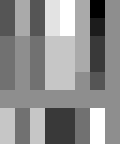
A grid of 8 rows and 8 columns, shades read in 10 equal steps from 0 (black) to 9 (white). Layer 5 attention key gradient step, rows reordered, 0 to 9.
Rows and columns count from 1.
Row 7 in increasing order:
2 2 4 4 5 7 7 9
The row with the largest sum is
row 2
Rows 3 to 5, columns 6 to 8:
6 2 5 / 6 2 5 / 5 3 5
